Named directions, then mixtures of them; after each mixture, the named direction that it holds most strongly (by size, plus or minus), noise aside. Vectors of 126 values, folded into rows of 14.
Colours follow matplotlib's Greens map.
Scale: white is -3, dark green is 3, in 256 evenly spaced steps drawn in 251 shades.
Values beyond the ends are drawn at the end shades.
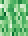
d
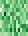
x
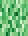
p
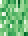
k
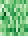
x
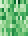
d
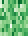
d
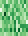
x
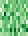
x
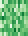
k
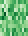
d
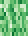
d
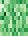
d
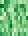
d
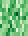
p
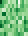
k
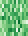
x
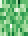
k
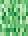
p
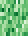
p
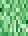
x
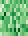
x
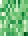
k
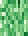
k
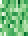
k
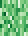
k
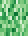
p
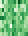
d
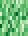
p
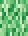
p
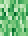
d
